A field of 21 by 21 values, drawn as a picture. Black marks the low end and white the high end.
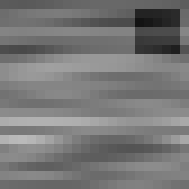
An odd patch, lower than its surroundings, sits in the top right. The grain runs across in streaks. The top right is the roughest part. The top right is the ninth with the lowest average.
